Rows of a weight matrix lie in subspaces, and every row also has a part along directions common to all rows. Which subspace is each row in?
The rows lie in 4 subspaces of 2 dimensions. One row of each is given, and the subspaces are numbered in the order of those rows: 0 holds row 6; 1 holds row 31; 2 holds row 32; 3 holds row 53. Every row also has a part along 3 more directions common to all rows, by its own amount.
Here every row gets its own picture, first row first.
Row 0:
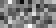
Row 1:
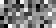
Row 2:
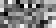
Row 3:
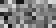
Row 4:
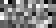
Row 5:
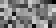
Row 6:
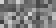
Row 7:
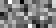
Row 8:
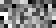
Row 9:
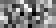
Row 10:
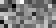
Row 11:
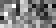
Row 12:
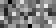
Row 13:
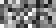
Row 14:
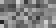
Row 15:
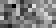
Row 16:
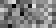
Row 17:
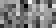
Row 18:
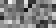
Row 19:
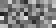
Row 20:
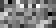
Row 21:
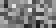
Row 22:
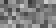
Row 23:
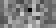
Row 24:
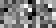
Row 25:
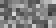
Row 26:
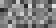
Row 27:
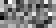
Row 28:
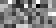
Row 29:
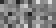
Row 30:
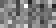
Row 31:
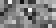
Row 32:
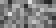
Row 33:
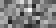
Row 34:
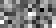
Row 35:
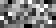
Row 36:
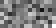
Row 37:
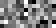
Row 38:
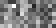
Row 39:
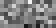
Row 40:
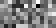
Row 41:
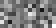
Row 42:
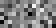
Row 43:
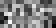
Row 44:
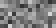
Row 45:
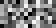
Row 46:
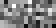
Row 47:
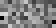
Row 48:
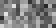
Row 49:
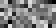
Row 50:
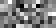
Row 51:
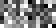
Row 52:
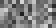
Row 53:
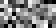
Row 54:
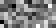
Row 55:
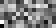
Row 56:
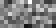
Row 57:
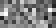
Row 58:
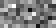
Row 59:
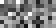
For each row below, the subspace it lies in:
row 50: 3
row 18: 0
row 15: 1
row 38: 1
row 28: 3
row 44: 3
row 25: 3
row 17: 1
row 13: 0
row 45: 0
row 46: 2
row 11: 1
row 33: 2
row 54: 0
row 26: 1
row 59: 0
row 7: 1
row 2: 3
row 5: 3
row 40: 3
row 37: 0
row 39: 2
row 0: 2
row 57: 1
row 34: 2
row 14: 0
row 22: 3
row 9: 2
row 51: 1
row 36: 2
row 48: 1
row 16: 1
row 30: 1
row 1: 3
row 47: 0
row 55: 0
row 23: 2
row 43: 2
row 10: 0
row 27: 3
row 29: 0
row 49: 3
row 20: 3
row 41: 2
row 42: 2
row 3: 0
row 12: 3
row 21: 2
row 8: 0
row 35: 2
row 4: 3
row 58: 1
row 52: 1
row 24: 1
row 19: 0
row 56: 2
